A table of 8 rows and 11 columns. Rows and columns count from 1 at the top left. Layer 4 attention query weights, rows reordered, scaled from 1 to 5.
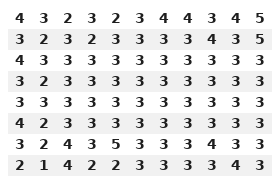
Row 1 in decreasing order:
5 4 4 4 4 3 3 3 3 2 2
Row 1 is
4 3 2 3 2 3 4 4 3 4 5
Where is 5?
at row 1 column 11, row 2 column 11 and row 7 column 5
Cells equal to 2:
10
